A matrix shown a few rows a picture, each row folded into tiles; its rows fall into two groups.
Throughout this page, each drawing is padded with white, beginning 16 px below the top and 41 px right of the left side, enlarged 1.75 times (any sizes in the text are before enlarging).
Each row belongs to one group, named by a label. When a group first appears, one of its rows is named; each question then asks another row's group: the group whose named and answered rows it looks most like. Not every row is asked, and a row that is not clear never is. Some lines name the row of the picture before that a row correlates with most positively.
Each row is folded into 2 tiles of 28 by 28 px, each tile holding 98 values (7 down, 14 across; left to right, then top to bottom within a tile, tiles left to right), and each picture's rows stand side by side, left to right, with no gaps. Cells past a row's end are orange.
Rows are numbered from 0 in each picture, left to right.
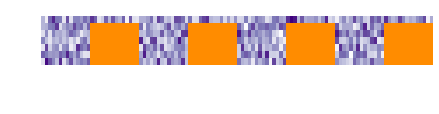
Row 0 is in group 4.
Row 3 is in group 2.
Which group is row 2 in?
2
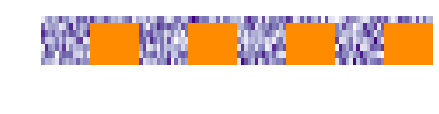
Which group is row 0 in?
2
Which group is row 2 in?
4
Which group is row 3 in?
4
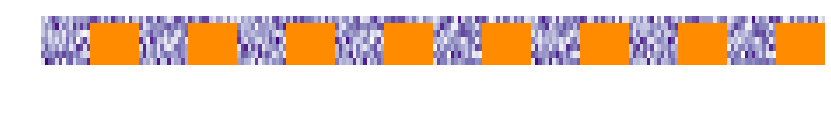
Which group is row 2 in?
2
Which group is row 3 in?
2
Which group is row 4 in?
4
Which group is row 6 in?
2
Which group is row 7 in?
4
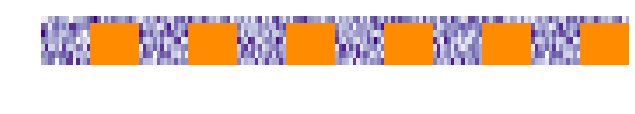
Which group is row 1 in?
2
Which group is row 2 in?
2
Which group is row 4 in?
2
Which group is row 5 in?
2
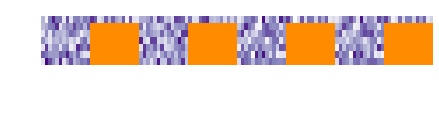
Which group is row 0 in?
4
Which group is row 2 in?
4
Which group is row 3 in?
4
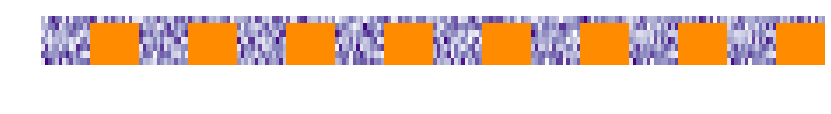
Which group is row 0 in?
4
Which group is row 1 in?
2
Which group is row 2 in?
2
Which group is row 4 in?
2
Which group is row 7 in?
4
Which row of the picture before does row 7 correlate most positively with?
0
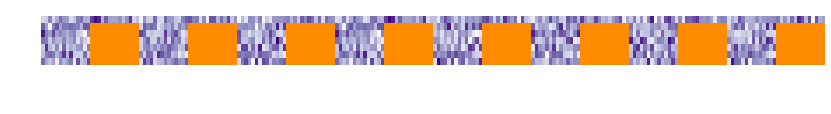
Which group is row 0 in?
2
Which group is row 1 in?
4
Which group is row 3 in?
2
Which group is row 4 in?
4
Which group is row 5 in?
2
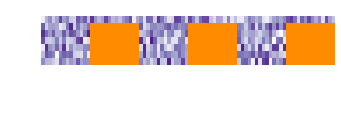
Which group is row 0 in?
2
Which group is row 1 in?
2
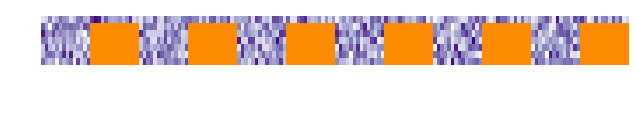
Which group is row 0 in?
2
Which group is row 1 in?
4
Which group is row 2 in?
2
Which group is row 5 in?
4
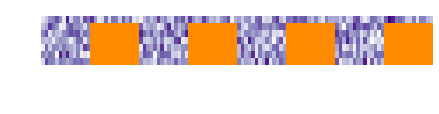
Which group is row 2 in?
2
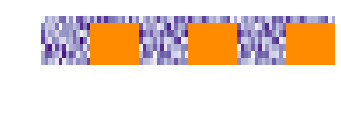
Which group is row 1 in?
2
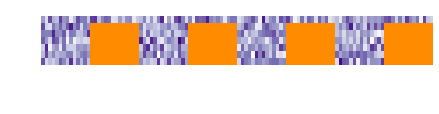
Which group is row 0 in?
2
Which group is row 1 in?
2
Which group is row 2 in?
4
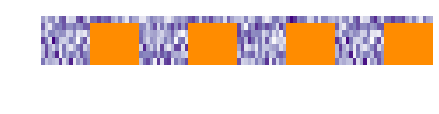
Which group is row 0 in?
2
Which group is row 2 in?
2
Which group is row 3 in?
2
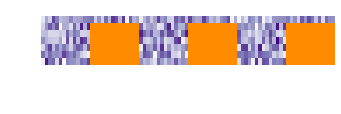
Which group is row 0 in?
4
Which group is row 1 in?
2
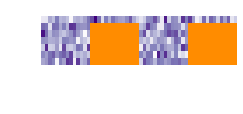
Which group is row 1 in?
4
